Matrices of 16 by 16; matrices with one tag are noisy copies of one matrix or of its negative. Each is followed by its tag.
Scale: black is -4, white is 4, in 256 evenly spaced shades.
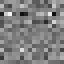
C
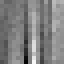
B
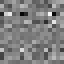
C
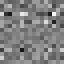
C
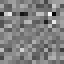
C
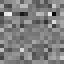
C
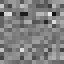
C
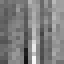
B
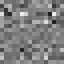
C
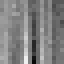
B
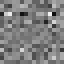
C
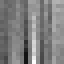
B
